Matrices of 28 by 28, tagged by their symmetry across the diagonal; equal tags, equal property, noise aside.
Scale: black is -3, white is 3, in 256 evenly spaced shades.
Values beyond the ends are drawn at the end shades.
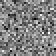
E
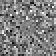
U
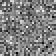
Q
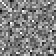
Q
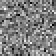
E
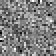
U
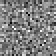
U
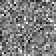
Q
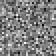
U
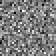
E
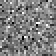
U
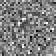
Q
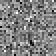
E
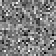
E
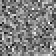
E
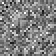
Q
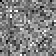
Q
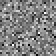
Q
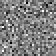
U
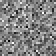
Q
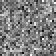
E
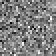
E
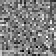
U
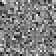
U
